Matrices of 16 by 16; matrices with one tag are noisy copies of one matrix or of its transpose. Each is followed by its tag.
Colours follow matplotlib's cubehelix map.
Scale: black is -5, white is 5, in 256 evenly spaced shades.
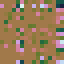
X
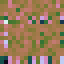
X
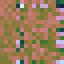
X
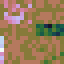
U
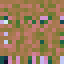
X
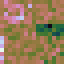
U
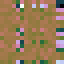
X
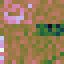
U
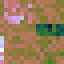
U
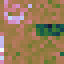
U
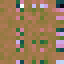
X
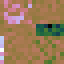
U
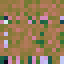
X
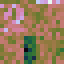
U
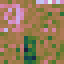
U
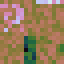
U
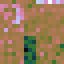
U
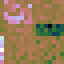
U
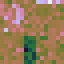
U
